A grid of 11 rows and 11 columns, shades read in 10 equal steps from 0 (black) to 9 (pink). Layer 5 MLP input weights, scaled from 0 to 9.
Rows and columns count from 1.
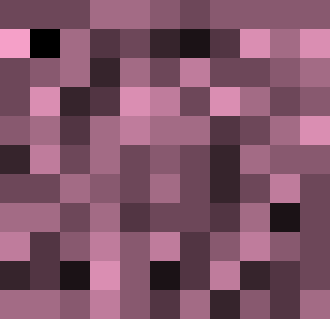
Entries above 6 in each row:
0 3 1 4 2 1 1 0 4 2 1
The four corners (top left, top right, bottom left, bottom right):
4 5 6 6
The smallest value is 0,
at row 2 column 2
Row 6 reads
2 7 4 6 4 5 4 2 6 5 5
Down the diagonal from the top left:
4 0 6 3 7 5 4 3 7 3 6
